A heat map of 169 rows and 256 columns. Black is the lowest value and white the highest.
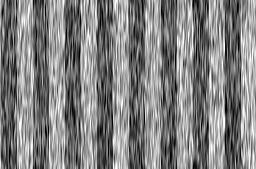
Stripes: upright, repeating 8 times. Grain: streaks running down. Average level on the scale: 50%.
